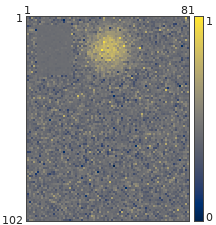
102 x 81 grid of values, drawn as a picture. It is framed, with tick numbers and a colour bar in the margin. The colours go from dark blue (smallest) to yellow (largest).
One bump rises in the top middle. No single row or column stands out from its neighbours. There are no regular stripes. The top left is the calmest part. The ninth with the highest average is the top middle. An odd patch, calmer than its surroundings, sits in the top left.
